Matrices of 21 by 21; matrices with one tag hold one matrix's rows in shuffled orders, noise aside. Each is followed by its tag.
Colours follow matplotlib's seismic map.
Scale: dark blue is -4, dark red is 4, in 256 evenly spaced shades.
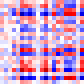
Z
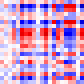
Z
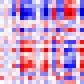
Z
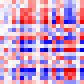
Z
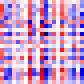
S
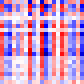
S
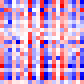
S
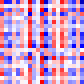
S
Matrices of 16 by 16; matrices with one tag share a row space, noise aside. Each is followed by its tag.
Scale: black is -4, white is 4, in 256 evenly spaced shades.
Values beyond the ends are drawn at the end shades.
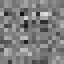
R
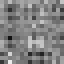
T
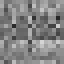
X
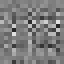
X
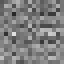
X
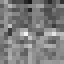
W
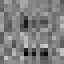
R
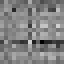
X
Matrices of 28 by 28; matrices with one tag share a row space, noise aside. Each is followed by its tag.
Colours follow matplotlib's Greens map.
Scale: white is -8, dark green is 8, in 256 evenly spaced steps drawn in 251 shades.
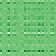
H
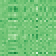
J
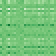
H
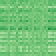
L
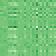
J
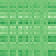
L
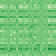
L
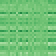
L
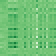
J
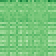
L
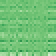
L
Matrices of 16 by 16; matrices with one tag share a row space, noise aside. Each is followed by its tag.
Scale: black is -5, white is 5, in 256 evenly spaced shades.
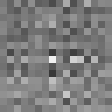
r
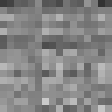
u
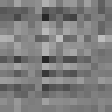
u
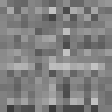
r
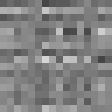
u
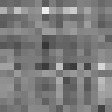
u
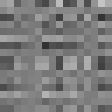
u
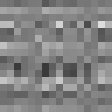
u
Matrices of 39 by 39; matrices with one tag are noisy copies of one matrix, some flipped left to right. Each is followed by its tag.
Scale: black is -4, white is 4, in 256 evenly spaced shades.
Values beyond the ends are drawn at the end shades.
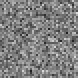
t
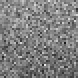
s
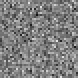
t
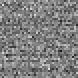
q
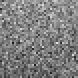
s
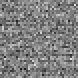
q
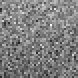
s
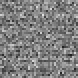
q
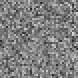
t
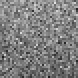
s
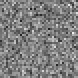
t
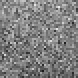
s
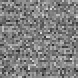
q
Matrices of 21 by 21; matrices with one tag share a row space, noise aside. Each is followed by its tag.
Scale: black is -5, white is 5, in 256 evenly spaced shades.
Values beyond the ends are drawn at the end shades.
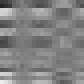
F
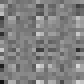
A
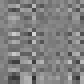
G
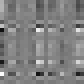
A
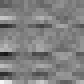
F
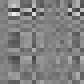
G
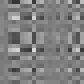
G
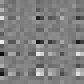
A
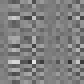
G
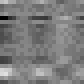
F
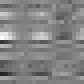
F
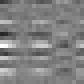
F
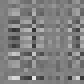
G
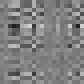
G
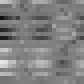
F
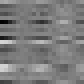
F
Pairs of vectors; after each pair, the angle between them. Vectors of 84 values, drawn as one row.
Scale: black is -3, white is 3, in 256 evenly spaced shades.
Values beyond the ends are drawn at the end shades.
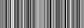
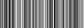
orthogonal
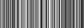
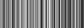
nearly parallel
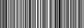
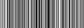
nearly opposite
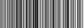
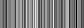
nearly opposite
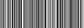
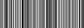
nearly opposite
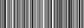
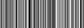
partly opposed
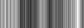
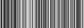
partly opposed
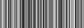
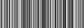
orthogonal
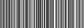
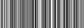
partly opposed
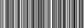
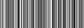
nearly parallel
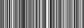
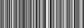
nearly parallel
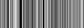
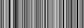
partly opposed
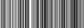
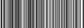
orthogonal
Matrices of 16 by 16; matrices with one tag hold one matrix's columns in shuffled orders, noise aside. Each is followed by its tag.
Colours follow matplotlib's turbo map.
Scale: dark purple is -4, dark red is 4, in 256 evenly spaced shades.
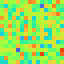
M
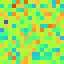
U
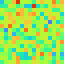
U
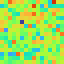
U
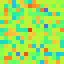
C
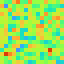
M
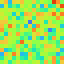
U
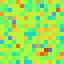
M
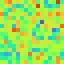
U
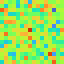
C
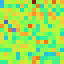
U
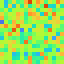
U
